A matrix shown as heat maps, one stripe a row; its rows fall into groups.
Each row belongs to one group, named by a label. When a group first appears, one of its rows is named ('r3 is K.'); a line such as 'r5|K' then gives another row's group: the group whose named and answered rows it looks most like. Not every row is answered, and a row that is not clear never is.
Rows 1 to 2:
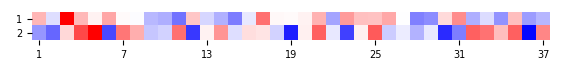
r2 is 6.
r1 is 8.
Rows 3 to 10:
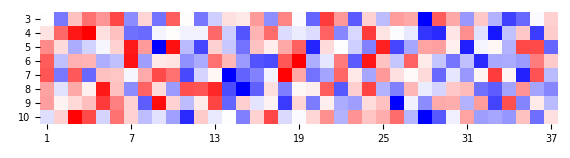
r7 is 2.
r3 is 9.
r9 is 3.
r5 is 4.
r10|8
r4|8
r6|2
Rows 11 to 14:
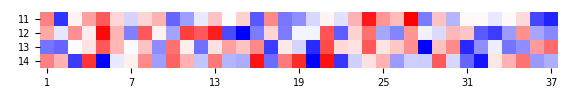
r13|9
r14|4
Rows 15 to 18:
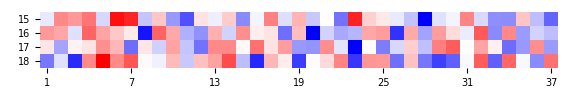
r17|9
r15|8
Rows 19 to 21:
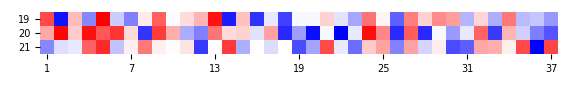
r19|3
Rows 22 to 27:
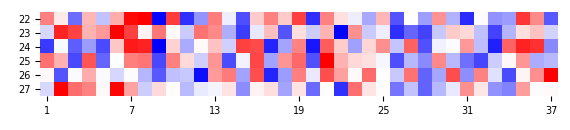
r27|8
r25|4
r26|9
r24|4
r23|8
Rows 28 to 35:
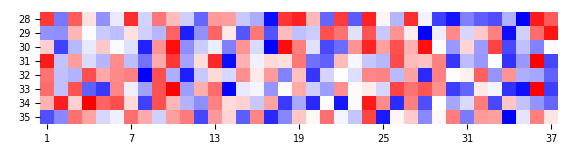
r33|2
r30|2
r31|2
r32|3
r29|9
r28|2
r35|9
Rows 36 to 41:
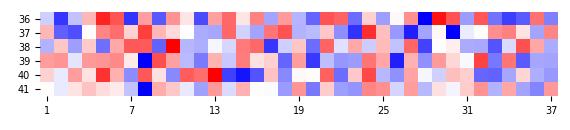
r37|6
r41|3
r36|9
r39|3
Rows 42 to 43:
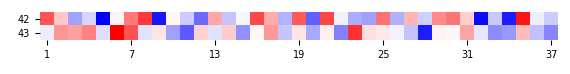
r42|4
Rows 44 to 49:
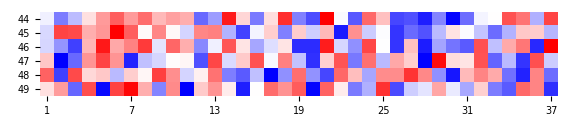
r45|8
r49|4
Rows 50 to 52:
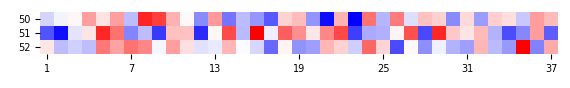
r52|6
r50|2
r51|9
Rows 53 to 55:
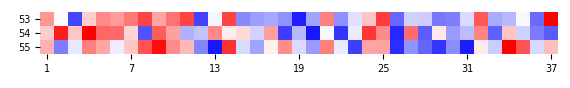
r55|6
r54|3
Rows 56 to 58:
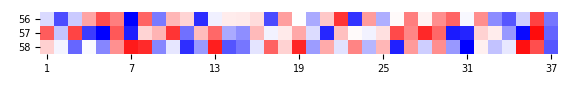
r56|9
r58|4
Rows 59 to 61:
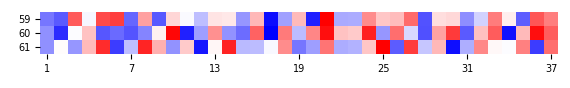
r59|9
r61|6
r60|9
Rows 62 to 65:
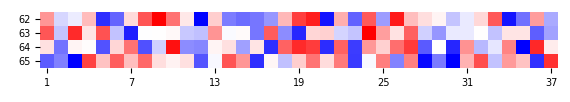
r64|2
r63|3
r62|2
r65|6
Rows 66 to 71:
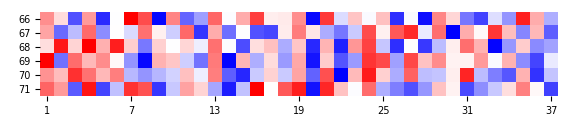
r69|3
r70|8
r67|2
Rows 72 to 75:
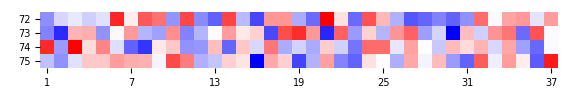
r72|6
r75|6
